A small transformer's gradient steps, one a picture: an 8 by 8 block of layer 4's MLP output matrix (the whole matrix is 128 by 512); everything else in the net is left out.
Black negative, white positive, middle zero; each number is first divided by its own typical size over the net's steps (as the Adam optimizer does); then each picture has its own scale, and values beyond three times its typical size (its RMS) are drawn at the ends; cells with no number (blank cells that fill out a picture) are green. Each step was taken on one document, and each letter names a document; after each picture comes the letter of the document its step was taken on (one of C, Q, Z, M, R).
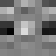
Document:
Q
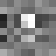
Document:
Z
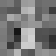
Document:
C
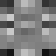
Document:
Q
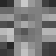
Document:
Q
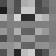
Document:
Z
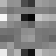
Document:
Z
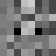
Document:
C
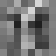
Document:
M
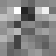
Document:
C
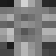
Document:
Q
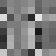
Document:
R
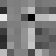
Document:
R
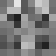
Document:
M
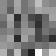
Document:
C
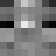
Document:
Q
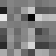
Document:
R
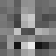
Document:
C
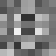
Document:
Z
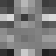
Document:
Q
